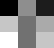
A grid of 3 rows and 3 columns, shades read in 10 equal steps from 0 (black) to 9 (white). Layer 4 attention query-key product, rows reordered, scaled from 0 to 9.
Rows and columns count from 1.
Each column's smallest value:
0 4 1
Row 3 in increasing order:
4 7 9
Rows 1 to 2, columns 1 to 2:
0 5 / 7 4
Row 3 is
9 4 7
